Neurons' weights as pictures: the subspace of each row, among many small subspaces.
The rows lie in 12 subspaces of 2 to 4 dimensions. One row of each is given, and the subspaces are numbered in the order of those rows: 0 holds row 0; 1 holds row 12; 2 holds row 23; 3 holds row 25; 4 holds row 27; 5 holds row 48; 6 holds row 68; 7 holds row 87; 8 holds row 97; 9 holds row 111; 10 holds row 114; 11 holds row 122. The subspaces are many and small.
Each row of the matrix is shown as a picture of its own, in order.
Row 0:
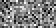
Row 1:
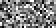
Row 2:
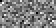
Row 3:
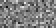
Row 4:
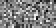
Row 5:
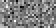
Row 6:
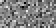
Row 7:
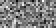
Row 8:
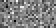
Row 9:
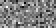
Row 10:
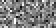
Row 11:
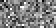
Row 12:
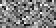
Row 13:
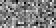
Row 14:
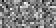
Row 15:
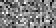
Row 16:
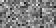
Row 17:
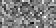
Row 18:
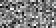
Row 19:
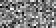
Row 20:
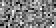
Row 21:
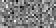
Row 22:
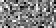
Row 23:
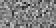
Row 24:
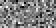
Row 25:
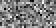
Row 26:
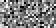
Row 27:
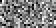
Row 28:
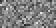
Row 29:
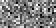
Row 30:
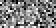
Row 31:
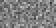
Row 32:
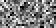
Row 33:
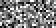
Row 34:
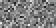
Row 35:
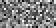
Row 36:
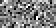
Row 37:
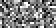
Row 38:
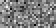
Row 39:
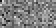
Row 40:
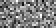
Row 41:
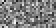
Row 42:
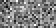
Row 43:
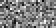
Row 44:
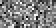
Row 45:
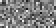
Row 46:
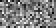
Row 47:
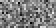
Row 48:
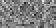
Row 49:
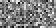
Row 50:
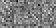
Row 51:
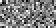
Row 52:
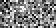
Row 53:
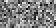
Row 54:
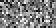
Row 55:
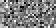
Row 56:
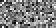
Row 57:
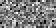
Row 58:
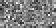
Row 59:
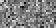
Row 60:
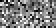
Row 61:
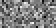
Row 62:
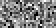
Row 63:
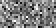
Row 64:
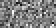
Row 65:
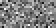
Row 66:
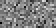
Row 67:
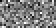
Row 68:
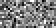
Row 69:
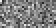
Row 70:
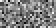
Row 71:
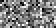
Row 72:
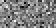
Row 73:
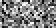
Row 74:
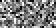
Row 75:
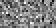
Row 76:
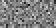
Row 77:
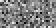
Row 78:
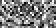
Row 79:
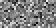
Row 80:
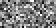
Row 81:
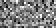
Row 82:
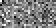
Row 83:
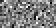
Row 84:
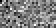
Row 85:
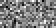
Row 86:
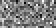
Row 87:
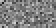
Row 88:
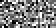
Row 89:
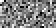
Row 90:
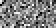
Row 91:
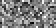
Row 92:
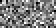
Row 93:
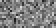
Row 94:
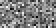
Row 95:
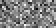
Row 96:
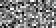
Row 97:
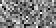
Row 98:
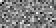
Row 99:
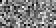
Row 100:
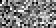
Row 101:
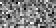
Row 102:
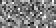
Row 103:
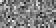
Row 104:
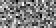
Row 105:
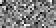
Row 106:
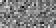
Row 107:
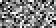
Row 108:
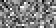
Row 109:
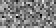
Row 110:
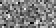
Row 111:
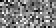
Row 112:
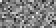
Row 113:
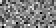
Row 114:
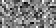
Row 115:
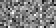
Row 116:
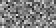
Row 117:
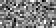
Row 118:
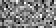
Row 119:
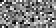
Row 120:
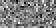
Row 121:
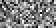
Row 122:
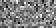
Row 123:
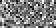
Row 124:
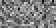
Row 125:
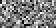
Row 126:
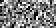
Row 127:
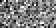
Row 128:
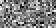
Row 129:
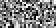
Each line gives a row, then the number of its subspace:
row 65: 3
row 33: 3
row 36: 1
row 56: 7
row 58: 2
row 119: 7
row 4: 8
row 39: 0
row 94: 3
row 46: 9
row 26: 4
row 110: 9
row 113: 11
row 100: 0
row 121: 8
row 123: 11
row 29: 1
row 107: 7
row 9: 11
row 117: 6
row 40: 6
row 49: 9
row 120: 11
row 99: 4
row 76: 2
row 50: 0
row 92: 2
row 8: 4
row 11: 5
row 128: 2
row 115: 2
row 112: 7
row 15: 9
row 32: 5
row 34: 6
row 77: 9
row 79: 6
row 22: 8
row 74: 7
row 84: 0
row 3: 11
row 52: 0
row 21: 4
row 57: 6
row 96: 3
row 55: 4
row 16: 10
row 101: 9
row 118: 11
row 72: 2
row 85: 6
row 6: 2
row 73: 10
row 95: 1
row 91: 10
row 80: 3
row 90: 8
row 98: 7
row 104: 6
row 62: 2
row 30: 9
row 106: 4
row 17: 10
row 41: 7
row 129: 2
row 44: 8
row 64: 2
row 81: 11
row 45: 2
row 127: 4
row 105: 1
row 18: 3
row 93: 7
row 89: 1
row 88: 6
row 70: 9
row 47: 9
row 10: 7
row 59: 5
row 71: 10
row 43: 6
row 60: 9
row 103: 5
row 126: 1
